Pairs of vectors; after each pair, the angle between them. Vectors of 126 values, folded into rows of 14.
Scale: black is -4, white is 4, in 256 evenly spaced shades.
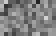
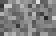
nearly opposite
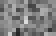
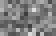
partly opposed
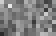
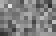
nearly parallel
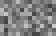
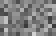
nearly opposite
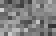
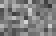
partly opposed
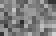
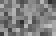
nearly parallel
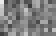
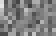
nearly parallel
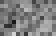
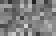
partly aligned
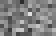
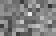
nearly parallel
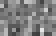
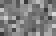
partly opposed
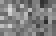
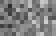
nearly opposite
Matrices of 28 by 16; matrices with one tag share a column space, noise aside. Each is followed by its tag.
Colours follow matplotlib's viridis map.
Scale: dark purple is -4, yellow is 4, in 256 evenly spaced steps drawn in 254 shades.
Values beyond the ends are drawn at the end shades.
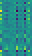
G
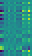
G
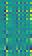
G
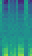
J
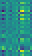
G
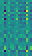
G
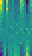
J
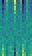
J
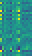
G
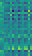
G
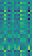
G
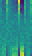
J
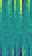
J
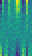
J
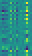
G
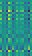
G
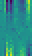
J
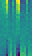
J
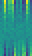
J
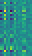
G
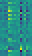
G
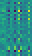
G
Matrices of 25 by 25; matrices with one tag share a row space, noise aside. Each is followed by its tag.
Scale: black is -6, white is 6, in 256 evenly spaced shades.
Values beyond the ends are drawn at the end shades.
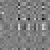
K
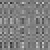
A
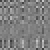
A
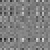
A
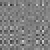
A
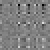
K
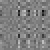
K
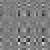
K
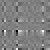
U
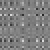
A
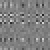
A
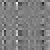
U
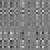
A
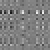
A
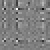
U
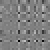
K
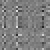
U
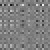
A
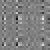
U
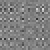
A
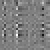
U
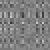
A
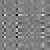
U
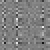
U
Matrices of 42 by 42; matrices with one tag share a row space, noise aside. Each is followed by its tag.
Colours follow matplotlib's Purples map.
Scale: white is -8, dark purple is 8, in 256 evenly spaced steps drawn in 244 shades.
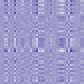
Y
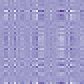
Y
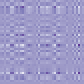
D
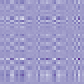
D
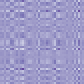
D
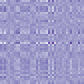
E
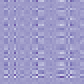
Y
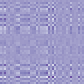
E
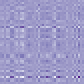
D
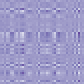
D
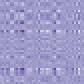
D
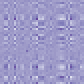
Y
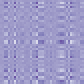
Y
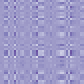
Y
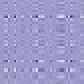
Y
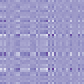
E
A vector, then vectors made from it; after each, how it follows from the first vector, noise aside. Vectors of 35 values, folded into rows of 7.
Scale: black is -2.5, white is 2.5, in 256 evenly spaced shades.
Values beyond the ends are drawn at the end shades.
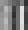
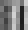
negated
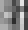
wrapped around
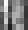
wrapped around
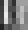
reversed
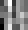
wrapped around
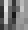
reversed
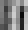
negated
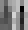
negated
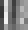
reversed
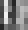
reversed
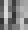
reversed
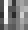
reversed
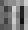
negated
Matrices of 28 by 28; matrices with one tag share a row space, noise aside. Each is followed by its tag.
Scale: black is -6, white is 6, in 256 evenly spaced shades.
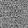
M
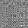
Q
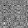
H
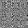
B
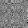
B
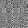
B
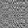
Q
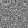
M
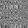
M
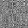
Q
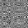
H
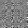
B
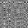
H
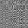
Q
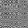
M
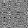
H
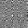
B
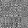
M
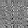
B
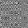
M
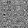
H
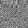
M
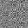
Q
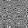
H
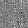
Q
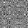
H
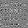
M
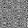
H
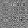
Q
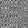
M
